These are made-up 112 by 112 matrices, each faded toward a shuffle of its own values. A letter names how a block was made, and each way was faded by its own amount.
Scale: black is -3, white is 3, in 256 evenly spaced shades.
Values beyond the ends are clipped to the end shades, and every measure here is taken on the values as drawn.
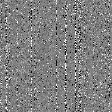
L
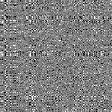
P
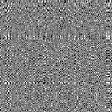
P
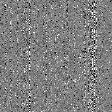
L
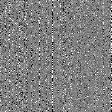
L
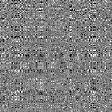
P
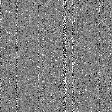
L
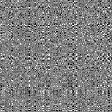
P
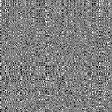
P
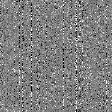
L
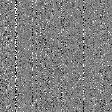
L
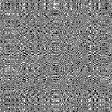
P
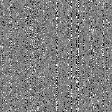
L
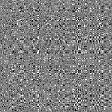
P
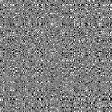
P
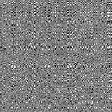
P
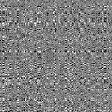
P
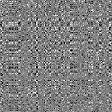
P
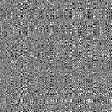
P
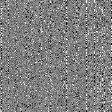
L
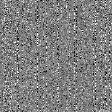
L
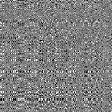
P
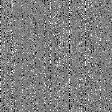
L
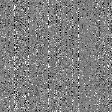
L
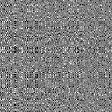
P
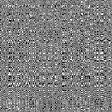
P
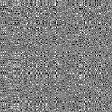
P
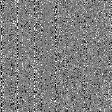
L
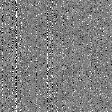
L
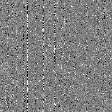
L
